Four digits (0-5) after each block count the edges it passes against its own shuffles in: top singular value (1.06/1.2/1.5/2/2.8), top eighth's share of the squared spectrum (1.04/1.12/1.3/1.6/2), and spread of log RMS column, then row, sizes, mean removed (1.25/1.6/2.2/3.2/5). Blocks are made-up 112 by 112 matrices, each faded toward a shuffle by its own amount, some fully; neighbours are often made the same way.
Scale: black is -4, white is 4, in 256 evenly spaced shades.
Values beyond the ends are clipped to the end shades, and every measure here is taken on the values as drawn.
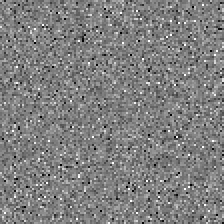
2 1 1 0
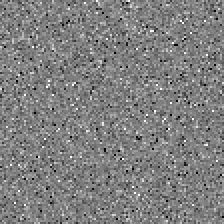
0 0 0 0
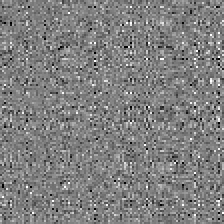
5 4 3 3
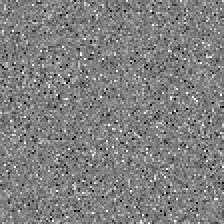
1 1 0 0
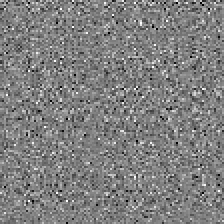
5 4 2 3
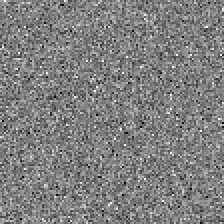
0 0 0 0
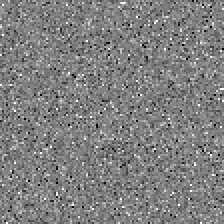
0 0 0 0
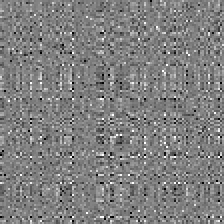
5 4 3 3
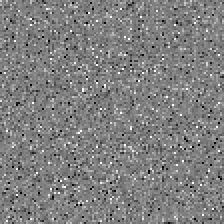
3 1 0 0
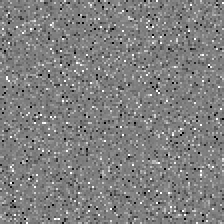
0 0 0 0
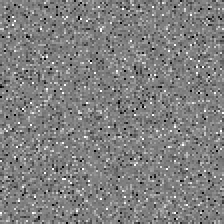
0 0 0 0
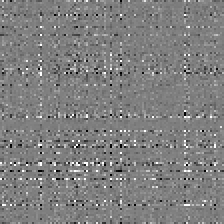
3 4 3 4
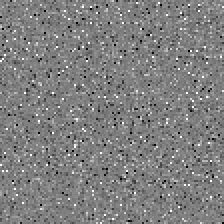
0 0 0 1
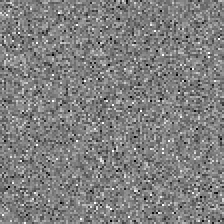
3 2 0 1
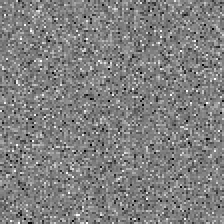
0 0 0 0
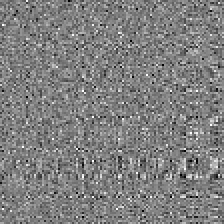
5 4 3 3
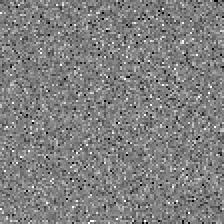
0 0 0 0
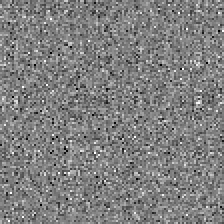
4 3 1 1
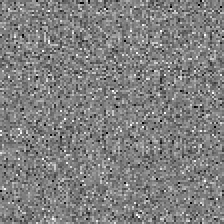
3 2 1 1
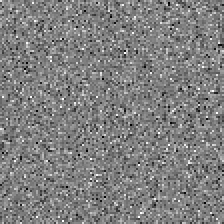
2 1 0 0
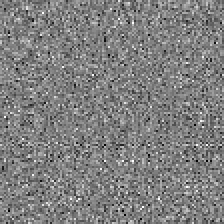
4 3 2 2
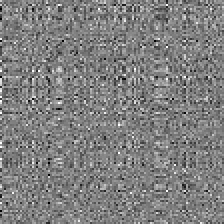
5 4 3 3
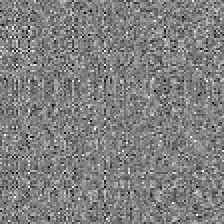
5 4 3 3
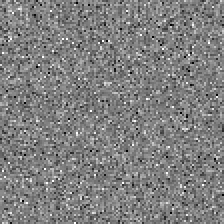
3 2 0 0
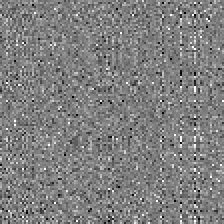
5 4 3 2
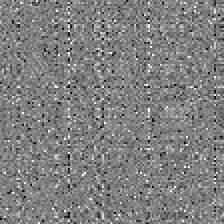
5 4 3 2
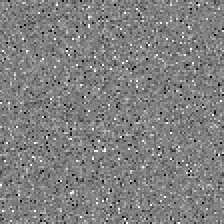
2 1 0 0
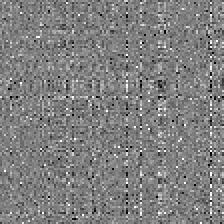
5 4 3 2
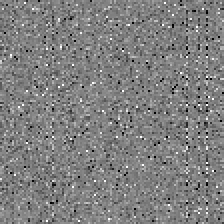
4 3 2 1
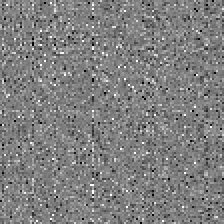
4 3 2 1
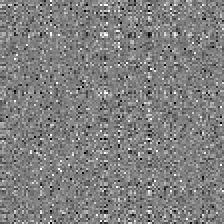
5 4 3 2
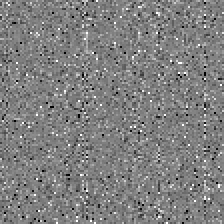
4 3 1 1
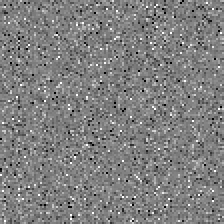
3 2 1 0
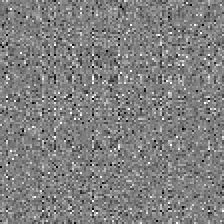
5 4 3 2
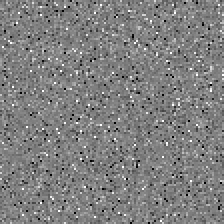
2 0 0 0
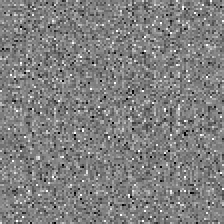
4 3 1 1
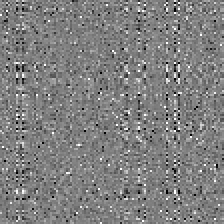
5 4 3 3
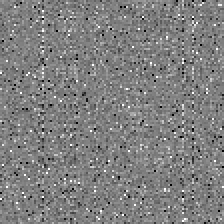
4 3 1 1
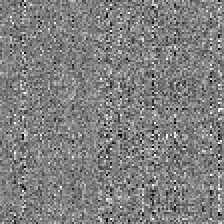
4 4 4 1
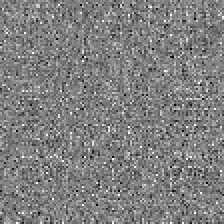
4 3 2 2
